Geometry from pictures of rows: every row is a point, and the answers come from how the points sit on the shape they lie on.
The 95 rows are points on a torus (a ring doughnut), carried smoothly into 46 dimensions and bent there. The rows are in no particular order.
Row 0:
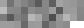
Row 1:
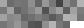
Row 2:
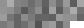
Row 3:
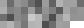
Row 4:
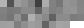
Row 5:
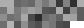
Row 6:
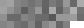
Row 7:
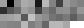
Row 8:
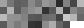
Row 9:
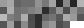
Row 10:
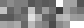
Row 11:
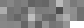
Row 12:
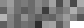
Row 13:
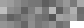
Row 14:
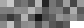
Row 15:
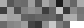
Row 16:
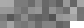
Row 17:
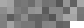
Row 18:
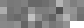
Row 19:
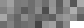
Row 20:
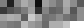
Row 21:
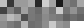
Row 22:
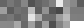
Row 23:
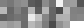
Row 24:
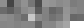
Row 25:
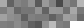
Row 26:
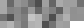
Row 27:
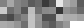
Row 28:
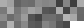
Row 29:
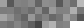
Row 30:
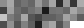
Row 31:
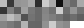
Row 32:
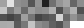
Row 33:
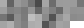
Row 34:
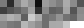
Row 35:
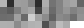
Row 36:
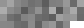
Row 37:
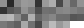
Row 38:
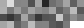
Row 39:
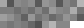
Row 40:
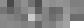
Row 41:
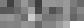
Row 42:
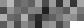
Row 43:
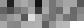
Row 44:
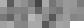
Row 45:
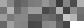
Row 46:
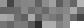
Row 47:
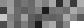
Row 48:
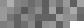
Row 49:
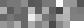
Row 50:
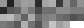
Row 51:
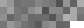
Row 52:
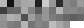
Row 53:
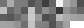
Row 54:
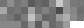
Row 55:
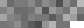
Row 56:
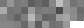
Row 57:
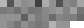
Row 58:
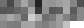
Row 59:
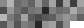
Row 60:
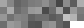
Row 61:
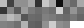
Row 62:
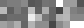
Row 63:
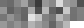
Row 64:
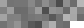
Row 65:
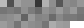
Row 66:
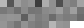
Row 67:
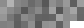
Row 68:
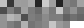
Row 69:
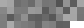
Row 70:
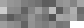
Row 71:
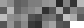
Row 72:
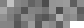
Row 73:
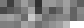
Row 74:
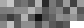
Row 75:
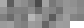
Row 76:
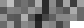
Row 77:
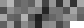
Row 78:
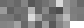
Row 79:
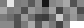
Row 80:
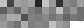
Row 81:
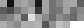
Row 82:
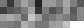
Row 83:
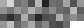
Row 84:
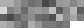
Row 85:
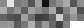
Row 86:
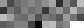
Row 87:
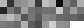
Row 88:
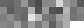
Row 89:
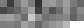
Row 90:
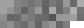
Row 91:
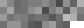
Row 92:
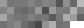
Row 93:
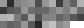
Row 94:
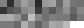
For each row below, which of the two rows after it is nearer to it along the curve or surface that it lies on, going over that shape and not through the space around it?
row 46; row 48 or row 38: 48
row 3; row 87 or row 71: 87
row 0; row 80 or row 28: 80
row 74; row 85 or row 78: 85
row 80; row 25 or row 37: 25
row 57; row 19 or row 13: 19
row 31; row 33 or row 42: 33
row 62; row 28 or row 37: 37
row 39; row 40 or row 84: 40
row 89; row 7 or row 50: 50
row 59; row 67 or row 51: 67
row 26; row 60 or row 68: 68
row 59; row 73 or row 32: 32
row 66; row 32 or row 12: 12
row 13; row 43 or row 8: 8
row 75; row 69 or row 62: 62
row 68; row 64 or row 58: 64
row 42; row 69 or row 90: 90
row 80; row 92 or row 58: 92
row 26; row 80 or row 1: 80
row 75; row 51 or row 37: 37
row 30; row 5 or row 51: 5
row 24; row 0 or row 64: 0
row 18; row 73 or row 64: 73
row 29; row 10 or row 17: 17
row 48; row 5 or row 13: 13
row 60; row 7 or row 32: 32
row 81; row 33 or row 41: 33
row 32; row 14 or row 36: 14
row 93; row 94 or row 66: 94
